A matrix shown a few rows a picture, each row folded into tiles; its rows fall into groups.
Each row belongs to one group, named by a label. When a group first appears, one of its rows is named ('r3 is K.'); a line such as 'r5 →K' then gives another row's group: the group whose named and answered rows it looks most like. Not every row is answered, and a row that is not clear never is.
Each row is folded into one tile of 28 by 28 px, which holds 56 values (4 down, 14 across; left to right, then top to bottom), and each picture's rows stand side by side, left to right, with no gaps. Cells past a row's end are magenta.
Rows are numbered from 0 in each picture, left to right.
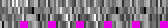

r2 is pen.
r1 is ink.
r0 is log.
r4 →ink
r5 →ink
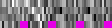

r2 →ink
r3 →ink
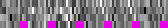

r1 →pen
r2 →pen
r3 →log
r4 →log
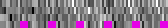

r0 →ink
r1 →ink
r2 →log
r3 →pen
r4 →log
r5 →log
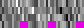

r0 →log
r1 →pen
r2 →ink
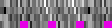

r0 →ink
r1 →log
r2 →log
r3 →ink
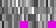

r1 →pen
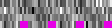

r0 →pen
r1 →ink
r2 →pen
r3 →log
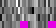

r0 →log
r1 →ink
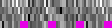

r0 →log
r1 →log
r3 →log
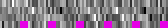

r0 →log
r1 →pen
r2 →ink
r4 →pen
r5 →ink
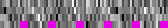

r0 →ink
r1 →pen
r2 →log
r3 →log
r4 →ink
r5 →pen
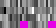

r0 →ink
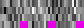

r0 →ink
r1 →pen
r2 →log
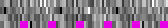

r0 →ink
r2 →ink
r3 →pen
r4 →ink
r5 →log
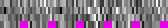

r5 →log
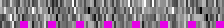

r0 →pen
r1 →pen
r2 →log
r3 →ink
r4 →log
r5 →log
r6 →pen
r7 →ink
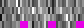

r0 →log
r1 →pen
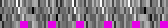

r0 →log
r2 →log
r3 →log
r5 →ink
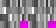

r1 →pen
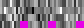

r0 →pen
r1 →ink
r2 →pen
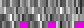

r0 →pen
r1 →pen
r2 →pen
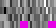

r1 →log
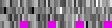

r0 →ink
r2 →pen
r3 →log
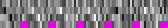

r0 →ink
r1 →pen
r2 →pen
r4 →ink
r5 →pen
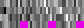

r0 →ink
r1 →log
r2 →pen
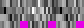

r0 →ink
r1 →pen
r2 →ink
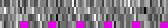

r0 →pen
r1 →pen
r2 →log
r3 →pen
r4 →log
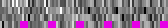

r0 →log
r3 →ink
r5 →ink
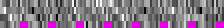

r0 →pen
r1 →ink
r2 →log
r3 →log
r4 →pen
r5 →ink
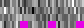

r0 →pen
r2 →log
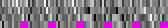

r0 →log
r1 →log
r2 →log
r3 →ink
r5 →pen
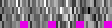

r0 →log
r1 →log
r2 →pen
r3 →ink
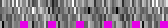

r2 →log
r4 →ink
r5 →log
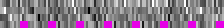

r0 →pen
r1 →ink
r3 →ink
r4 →log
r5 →log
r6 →log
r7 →pen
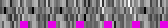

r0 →ink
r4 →log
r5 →ink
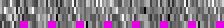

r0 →pen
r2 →log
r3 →log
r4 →pen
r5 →ink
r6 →log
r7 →log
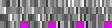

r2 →log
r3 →log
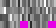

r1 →log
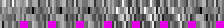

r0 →log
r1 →ink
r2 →ink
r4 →pen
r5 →pen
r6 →pen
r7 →ink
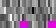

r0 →pen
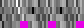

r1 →ink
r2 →ink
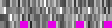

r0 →pen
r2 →pen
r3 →pen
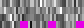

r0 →pen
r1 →log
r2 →pen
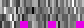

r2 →log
